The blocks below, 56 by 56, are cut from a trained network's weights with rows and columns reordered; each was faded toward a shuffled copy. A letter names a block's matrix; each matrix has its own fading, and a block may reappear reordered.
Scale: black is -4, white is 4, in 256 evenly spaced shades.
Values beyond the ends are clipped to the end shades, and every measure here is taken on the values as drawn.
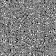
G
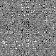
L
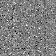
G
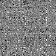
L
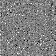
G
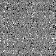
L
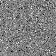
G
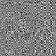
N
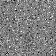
G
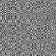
N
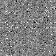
G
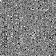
G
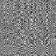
N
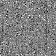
G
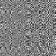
N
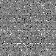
L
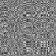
N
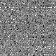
L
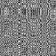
N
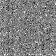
G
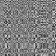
N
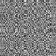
N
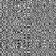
N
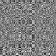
N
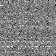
L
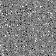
G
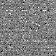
L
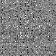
L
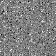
G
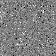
G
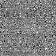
L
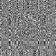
N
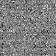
L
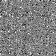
G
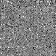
G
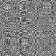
N
